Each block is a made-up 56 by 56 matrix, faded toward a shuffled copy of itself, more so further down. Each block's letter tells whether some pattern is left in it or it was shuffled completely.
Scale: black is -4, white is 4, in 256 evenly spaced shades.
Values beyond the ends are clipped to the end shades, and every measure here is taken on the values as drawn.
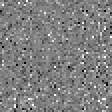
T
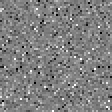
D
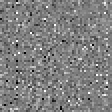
T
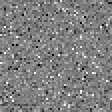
D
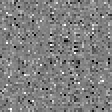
T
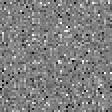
T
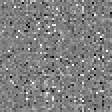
T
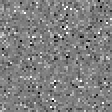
T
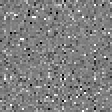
T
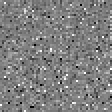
T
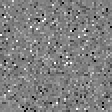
D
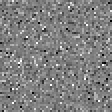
D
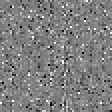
T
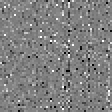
T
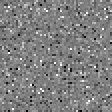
D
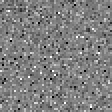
D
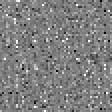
T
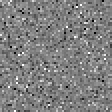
D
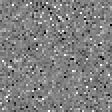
D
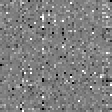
T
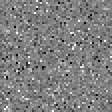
D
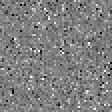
D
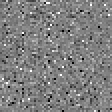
T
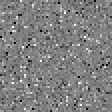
D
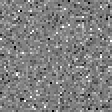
T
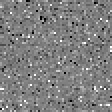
D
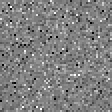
D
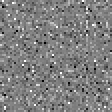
T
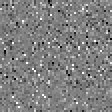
T
